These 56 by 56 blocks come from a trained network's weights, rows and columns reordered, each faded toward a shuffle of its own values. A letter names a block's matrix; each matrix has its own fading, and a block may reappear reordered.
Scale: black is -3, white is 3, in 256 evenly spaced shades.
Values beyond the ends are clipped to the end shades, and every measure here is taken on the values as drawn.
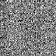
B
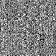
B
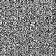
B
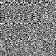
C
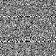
C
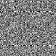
C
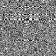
C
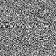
C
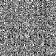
B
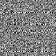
C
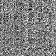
B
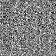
B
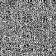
B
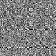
C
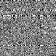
C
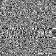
C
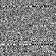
C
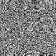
C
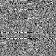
C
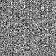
B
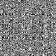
B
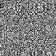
C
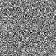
C
